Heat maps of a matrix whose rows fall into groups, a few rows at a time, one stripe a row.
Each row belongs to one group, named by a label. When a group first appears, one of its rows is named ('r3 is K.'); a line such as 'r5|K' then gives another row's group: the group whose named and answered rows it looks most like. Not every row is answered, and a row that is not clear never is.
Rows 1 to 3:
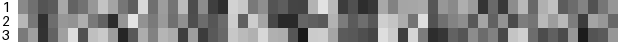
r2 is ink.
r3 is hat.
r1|hat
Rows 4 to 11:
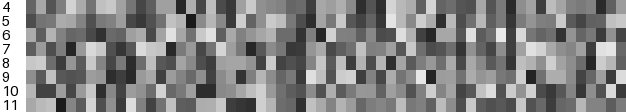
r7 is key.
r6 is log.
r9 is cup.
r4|hat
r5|hat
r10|ink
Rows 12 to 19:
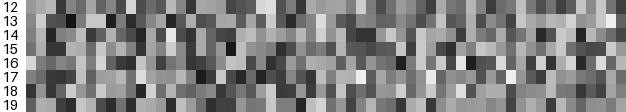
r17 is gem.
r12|log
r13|key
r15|hat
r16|cup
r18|hat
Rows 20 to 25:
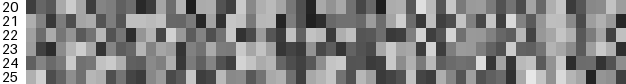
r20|hat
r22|cup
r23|ink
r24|hat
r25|key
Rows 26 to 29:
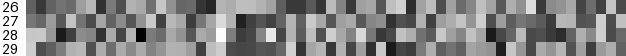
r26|ink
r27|cup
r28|log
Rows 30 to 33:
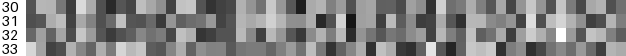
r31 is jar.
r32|key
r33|gem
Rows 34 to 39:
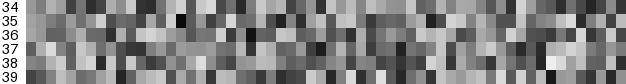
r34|log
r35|cup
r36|gem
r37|jar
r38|jar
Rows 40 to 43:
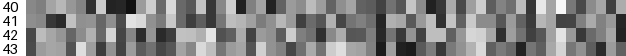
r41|ink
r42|jar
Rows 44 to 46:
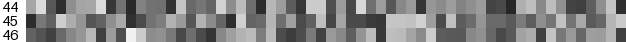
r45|hat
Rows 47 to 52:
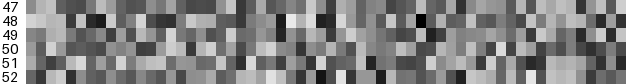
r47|cup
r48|jar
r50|log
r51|gem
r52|jar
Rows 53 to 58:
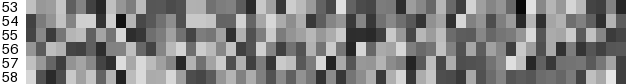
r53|jar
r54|jar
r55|hat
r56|log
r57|gem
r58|ink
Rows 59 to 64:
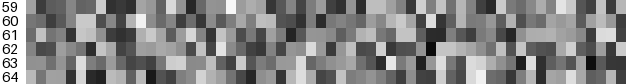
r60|ink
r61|key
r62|cup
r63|jar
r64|jar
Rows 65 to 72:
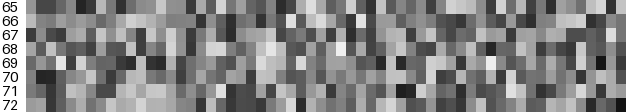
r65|cup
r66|gem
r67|hat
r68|log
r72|gem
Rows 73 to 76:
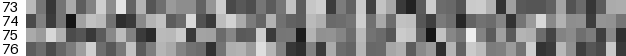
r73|gem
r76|ink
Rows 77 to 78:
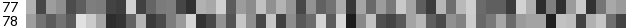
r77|log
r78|key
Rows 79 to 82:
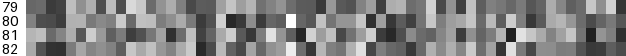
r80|gem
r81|key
